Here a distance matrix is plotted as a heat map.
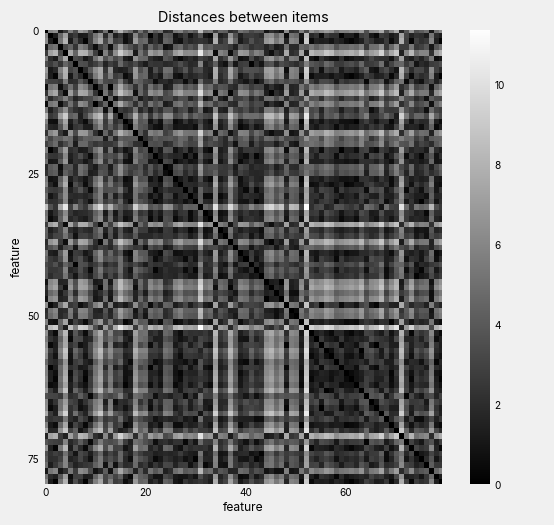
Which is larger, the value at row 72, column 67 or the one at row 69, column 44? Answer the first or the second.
the second
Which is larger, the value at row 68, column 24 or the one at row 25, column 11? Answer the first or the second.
the second
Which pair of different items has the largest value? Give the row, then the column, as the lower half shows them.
52, 31
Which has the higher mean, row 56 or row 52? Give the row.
52
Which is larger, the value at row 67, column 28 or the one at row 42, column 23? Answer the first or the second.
the first
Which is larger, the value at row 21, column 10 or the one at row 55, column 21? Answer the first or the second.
the first
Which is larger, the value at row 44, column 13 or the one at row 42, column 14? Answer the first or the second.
the second
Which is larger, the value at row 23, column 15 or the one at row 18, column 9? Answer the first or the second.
the second
